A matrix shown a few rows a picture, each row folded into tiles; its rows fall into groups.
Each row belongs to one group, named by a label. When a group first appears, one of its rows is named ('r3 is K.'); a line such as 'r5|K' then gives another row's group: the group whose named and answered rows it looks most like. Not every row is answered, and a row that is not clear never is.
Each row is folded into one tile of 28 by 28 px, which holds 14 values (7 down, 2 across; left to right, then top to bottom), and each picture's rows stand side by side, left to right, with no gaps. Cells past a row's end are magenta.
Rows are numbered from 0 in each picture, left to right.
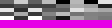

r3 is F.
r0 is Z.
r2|F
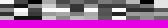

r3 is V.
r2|V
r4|Z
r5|F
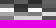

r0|V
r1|Z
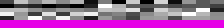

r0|F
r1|Z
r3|F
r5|F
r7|V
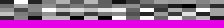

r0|F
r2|Z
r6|Z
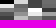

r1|V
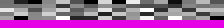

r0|Z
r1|F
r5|Z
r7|Z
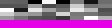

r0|V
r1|F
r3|V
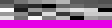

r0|V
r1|Z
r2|Z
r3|V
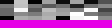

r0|F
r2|F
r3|V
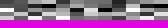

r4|F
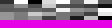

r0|F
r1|F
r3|Z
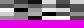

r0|V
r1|F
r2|Z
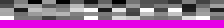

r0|V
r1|F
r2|F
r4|V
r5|V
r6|V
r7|V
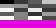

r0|V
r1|Z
